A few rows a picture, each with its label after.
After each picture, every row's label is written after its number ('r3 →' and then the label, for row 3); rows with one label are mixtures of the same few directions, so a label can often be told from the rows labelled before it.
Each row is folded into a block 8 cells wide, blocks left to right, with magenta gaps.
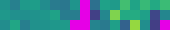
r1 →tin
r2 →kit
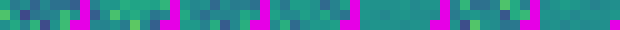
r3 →kit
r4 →kit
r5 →kit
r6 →tin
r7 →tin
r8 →tin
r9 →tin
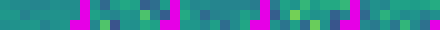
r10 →kit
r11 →tin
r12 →kit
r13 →kit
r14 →kit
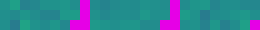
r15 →tin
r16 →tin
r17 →kit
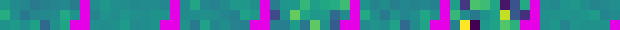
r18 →kit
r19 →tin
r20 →tin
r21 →kit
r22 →kit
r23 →tin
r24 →tin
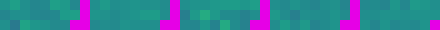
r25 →tin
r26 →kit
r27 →kit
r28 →kit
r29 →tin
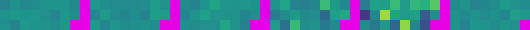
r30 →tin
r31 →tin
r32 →kit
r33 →tin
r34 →kit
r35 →tin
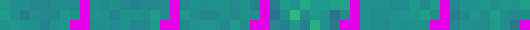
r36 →kit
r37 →kit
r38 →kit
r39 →kit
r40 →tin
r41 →kit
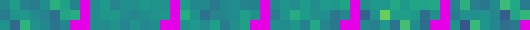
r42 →tin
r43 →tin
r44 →kit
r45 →kit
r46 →kit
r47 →tin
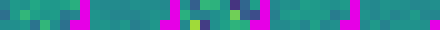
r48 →kit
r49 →kit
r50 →tin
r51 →kit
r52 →tin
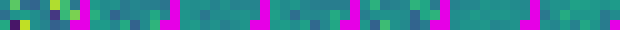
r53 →tin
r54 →kit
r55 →kit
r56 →kit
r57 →tin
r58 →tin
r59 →kit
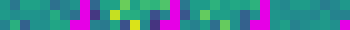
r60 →tin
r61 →kit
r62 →kit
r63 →tin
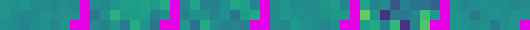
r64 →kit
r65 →kit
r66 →tin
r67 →tin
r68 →kit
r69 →kit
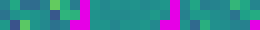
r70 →tin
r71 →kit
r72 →tin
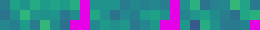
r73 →kit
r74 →kit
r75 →tin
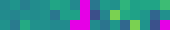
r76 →tin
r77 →kit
